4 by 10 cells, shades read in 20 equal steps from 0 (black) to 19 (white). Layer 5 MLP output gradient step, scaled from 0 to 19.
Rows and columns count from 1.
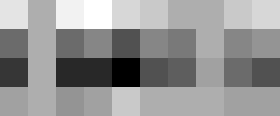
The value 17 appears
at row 1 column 1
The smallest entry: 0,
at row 3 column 5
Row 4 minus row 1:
-5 0 -7 -7 -1 -2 0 0 -3 -4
